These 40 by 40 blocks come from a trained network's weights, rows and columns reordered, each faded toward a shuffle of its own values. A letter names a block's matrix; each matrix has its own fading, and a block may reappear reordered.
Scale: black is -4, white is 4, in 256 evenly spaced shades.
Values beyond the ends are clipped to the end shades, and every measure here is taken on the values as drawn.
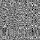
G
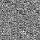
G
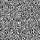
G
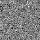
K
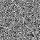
K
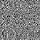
G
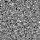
K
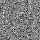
K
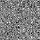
G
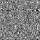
G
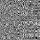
G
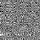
G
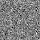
K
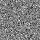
K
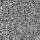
G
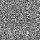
G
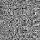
G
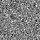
K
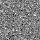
K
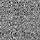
G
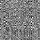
G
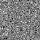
K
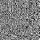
G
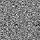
G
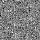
K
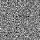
G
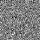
G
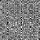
G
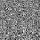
G
